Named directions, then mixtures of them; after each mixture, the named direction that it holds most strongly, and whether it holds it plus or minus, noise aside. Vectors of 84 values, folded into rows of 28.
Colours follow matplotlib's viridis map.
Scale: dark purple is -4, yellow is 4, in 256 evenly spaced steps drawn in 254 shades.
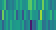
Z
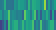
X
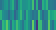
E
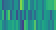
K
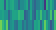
X, minus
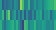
K, plus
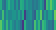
X, minus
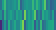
X, plus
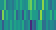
Z, plus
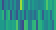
K, plus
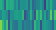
X, minus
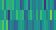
X, minus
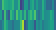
K, minus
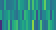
X, plus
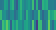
E, plus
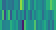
K, plus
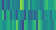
K, plus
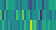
Z, minus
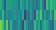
X, minus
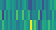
Z, minus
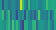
K, plus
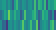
E, minus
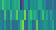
K, minus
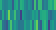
E, minus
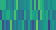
E, minus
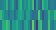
E, plus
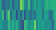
K, plus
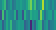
Z, plus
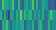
K, minus
